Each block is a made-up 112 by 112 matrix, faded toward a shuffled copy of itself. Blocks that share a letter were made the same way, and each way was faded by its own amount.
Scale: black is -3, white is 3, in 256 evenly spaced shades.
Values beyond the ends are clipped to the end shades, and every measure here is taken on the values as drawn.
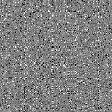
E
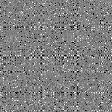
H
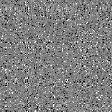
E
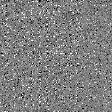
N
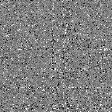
N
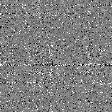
N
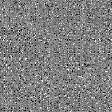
E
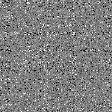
N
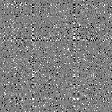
H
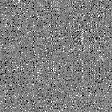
E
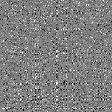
H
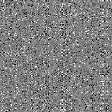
E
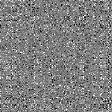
E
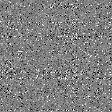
N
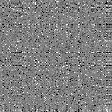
H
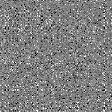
E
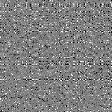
H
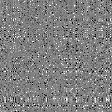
H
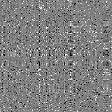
H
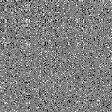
E
